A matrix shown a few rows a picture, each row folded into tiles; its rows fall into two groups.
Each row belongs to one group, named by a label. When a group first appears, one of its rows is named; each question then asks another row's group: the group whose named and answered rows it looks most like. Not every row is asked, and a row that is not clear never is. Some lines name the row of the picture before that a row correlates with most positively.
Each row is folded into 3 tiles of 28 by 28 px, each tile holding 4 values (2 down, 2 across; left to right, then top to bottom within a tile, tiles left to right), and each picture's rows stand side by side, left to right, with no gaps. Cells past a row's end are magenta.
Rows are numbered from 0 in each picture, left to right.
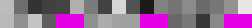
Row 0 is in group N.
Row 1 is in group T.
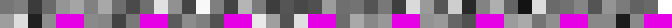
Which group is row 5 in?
T
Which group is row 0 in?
N
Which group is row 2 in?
T
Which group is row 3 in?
N
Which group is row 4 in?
N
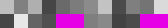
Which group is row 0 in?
T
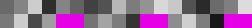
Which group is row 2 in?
N
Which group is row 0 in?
T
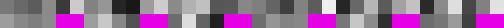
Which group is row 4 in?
T
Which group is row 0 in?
N
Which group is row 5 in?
T
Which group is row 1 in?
N
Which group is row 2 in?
T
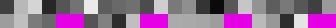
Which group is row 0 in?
T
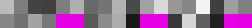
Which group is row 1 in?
T
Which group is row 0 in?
N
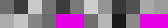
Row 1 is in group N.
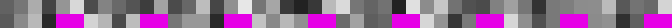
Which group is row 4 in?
N
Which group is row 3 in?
N
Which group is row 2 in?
T
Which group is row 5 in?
N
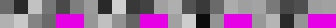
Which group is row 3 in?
N
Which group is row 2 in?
N
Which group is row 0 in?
T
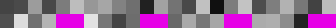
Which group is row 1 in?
N
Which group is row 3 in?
T
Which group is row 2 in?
T
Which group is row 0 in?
T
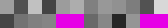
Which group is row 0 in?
T
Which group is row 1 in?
N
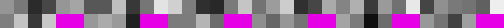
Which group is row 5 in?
N
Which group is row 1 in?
T
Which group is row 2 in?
N
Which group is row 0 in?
N
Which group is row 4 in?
N
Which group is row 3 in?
T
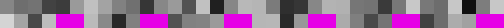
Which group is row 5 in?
T
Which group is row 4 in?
N
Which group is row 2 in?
T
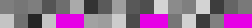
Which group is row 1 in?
T
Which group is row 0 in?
N
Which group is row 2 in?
T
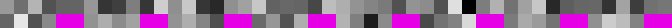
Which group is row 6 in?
T
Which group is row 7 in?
T
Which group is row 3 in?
N
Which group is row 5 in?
T
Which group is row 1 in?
N
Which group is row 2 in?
N
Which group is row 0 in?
T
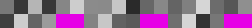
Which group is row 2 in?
T
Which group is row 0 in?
T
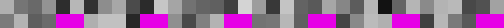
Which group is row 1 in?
T
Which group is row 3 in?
T
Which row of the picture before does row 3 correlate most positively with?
0
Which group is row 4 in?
T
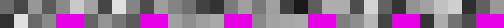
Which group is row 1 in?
T
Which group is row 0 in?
T
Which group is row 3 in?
N
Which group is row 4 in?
T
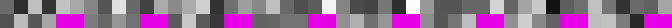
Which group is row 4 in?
N
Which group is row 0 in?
T
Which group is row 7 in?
N
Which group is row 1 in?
T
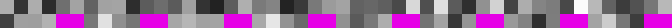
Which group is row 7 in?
N
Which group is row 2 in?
N
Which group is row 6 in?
N
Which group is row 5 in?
N
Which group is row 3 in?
N
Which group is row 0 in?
T
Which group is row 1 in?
T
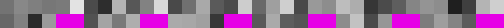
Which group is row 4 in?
N
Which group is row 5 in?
N
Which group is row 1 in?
T
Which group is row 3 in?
T
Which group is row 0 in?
N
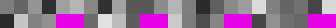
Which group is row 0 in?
T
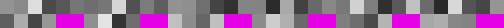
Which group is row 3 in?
T
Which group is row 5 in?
T
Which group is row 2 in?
N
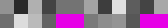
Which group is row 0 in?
T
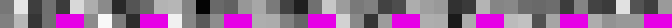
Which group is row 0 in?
N
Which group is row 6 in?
N
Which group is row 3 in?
N
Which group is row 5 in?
N
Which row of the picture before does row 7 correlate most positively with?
1
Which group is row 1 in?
N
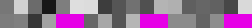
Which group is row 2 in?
N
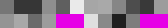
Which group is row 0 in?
N
